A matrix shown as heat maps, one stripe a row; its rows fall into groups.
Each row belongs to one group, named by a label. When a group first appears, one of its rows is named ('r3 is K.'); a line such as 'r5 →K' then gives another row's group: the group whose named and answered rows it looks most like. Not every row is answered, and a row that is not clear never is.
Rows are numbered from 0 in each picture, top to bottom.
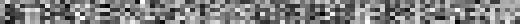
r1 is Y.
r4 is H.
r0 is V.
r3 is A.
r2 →H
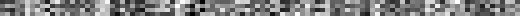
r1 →V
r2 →H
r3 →V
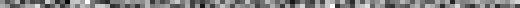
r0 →Y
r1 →H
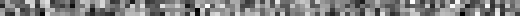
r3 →Y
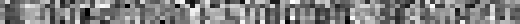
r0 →V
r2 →A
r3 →A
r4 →A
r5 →A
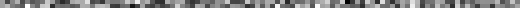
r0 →Y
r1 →V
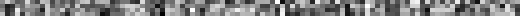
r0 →V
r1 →A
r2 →Y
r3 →Y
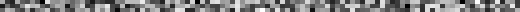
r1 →H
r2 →V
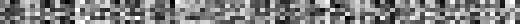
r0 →H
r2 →A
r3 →H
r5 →H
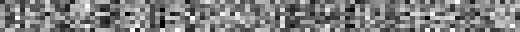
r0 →V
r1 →Y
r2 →Y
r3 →H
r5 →A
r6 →Y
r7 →V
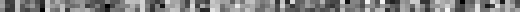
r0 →Y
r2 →Y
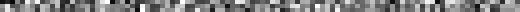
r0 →H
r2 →V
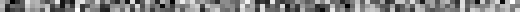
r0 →H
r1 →A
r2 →A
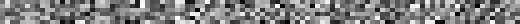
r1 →V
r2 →Y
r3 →A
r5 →H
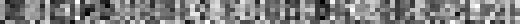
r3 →A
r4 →A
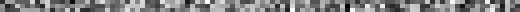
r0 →V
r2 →A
